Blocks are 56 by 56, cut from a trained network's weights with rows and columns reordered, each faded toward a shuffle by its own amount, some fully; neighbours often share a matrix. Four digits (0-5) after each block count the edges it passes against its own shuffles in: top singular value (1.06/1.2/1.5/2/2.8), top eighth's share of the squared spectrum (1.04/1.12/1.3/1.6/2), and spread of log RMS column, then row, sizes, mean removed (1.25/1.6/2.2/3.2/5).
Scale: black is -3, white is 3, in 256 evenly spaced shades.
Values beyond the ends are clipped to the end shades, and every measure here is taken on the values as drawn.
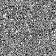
2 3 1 1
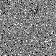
0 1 0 1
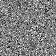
0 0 0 0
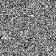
2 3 0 1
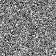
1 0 0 0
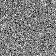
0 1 0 0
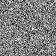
0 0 0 0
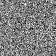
0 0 0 0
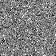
0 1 0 0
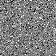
0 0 0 0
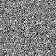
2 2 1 1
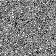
0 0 0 0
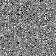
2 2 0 1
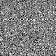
2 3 0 1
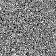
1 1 0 0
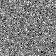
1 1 0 0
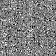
2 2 0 1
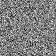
2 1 0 0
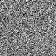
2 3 0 0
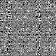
3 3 3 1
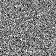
1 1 0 0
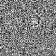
3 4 0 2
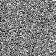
2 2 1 0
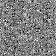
1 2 0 1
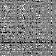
3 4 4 2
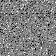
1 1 0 0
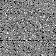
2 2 1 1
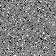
0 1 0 0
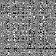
3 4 3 2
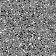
0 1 0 0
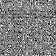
2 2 2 0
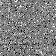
0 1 0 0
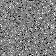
0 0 0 0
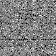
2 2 1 1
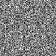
3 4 1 1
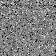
0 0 0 0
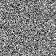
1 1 0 0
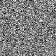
3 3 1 1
